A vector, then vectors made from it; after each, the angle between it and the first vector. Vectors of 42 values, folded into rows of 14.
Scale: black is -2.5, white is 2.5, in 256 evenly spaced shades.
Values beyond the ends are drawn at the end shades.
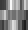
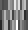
partly aligned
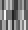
orthogonal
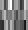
partly aligned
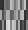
partly aligned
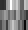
nearly parallel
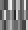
partly aligned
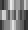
nearly parallel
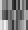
partly opposed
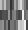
partly opposed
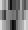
nearly opposite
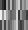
partly aligned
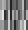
partly opposed
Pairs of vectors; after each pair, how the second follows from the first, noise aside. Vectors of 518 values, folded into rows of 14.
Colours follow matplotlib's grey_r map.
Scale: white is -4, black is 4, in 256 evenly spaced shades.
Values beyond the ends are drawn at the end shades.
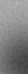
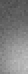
negated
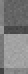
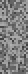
shuffled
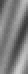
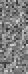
shuffled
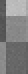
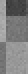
negated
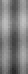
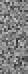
shuffled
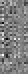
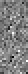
shuffled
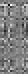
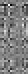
negated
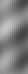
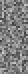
shuffled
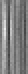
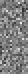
shuffled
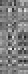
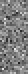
shuffled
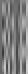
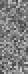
shuffled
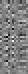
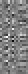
negated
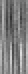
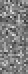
shuffled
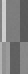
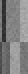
negated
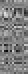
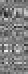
negated
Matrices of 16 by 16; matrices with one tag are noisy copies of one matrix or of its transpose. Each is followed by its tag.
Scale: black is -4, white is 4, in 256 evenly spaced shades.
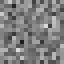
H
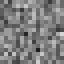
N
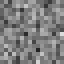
N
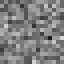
N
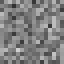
H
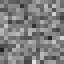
N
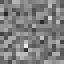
H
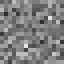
H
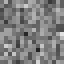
N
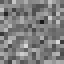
H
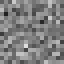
H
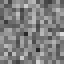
N
